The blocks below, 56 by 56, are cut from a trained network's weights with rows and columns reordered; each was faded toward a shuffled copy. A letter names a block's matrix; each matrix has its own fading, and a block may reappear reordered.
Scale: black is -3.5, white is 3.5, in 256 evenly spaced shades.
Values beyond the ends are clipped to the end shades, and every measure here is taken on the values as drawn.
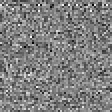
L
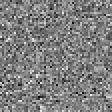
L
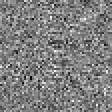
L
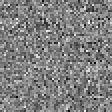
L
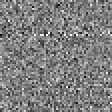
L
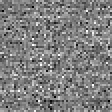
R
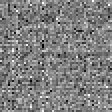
R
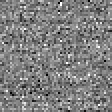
R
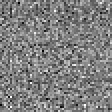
L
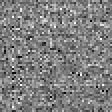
R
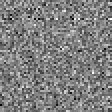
L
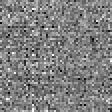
R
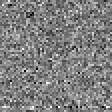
L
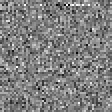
L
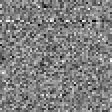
L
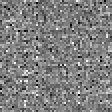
R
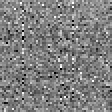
R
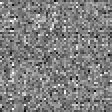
R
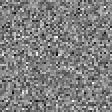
L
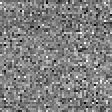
R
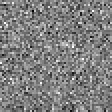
L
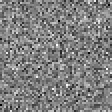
L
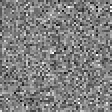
L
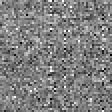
R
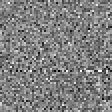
L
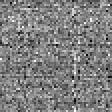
R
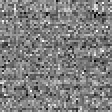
R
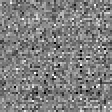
R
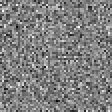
L
